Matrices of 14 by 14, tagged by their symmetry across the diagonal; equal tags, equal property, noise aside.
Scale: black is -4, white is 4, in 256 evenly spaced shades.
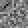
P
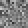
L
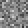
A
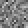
A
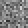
L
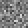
P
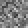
P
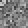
P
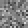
L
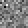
L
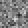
L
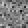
A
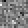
L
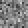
A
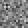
L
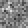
P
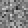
A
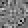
P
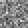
A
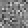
L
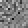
P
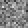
A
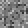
P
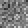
P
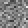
A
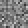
L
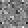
L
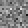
A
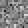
P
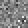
A
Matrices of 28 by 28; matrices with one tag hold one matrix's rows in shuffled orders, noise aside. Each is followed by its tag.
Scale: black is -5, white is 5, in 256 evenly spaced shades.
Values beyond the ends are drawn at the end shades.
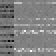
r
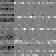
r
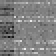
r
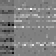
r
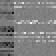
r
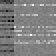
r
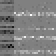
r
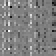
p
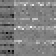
r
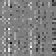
p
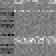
r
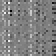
p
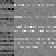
r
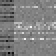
r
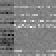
r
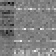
r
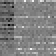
r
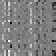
p
